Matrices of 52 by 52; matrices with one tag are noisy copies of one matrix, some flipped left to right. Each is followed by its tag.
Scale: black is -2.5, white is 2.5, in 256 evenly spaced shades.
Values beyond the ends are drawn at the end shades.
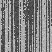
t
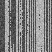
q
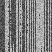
q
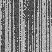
t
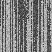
t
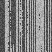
q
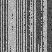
q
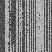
q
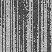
t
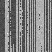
q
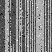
q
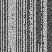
q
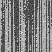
t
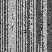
q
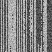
q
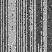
q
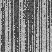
t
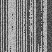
q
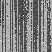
t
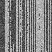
q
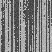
t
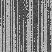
t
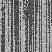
t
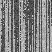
t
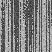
t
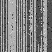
q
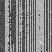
q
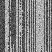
q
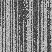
t
